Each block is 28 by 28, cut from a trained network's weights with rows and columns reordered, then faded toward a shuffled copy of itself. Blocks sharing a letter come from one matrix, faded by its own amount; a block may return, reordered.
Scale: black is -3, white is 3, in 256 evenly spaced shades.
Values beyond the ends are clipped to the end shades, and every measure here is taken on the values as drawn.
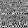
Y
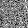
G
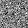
G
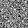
G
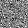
G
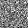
G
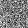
G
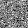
G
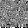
Y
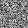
G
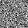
G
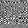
Y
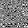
Y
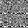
Y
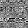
Y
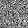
G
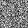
G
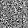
G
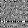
Y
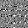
Y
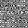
Y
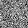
G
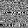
Y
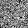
G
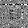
Y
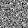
G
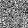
G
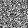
G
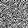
G
